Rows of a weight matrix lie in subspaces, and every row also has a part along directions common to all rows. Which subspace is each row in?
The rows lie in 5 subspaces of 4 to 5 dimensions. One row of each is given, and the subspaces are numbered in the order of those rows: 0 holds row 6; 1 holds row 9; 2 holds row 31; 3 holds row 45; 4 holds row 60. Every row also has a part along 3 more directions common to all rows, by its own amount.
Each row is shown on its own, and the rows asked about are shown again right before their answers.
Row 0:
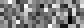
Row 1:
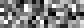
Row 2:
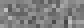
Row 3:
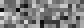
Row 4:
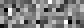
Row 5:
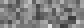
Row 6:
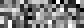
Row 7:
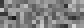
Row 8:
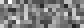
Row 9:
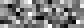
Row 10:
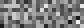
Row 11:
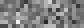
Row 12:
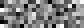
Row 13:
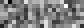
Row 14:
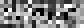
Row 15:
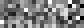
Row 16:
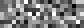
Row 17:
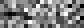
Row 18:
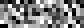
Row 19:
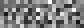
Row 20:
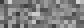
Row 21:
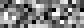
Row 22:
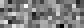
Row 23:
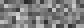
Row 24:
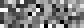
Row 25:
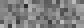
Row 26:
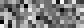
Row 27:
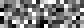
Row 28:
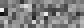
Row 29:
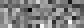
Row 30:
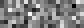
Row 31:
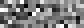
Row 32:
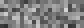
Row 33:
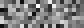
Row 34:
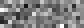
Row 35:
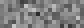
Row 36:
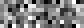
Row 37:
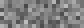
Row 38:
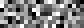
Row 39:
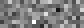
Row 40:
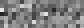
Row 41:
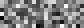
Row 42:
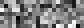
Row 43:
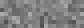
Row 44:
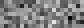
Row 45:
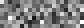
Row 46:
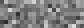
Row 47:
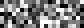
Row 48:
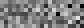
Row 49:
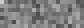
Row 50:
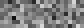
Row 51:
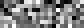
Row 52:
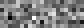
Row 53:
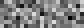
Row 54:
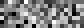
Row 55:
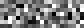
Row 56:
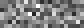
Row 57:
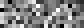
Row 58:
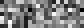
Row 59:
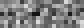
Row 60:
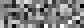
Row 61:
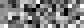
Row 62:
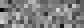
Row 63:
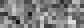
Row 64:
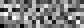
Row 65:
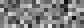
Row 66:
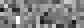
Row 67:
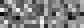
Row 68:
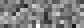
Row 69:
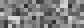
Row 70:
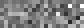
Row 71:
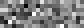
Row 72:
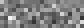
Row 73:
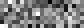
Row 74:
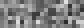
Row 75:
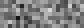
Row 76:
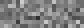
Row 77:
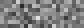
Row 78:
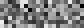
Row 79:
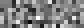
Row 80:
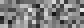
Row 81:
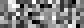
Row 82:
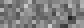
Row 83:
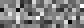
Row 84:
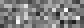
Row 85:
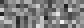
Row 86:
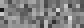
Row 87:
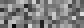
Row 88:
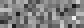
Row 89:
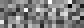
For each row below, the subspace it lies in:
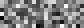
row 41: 0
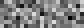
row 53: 3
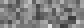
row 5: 1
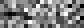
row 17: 4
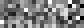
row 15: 4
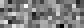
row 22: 2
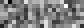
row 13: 1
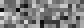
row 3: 0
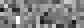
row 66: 1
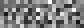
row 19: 4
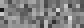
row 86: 2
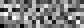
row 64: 4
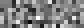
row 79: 4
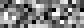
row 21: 0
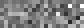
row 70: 4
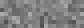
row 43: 1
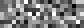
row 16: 2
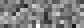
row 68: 0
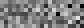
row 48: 4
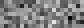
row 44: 3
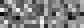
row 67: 3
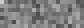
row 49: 2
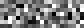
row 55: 3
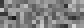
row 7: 1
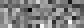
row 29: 0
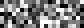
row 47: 0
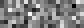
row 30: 2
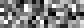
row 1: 3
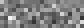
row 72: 3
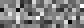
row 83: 4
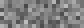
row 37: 0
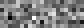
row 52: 3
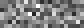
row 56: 2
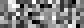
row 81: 1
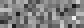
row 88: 2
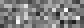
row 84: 0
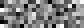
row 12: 2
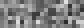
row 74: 3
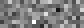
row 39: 0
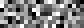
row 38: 2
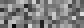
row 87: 4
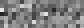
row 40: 3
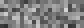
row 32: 4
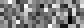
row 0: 1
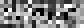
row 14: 4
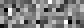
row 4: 3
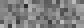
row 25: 0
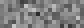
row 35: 4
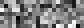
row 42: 1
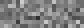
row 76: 4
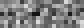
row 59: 3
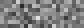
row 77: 3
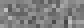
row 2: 3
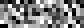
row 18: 1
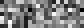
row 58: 0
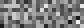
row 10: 4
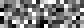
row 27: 0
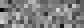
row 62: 2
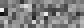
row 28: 3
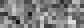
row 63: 1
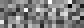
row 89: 4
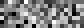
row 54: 0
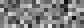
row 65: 3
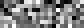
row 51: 2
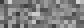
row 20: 3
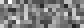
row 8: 1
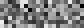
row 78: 4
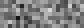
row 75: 3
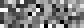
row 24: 2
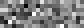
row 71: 2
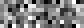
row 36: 0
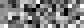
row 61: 4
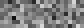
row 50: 1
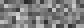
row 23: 1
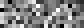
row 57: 2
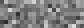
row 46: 1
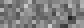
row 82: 1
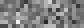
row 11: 0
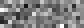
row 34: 2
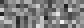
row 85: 0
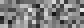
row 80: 0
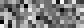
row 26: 0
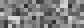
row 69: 3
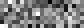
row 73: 1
